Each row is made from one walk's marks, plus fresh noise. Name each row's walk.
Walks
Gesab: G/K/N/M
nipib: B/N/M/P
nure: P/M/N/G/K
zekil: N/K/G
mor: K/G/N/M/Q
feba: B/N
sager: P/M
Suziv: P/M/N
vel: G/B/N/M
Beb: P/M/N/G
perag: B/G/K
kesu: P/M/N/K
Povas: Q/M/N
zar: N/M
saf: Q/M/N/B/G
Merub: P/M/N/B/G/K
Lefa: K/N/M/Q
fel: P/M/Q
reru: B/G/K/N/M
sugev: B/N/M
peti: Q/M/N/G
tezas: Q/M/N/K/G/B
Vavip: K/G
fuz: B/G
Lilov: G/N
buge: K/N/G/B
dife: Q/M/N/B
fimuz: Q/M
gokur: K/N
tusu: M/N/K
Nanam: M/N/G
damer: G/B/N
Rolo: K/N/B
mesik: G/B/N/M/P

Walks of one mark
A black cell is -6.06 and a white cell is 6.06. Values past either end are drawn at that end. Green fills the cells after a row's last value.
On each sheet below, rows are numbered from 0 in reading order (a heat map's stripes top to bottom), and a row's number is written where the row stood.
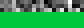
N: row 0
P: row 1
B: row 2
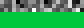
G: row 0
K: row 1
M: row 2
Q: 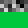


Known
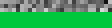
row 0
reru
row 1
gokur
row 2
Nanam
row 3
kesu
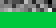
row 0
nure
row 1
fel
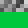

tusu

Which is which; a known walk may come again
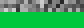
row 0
reru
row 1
dife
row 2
mesik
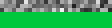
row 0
tusu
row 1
zekil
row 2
Rolo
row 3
zar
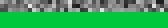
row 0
Nanam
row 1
Lefa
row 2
feba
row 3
gokur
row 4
nure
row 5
fimuz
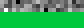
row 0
Vavip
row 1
saf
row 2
Lilov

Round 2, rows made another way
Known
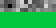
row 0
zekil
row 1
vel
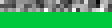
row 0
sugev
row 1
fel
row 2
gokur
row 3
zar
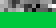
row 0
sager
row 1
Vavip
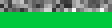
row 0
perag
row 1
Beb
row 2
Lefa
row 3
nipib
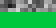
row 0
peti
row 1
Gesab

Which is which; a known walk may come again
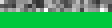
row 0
sugev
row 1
Lefa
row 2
nure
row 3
Suziv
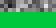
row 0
mor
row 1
damer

